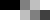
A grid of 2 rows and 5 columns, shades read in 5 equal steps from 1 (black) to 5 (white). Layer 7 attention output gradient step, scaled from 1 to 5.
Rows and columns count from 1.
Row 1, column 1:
1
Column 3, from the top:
3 4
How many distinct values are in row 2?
4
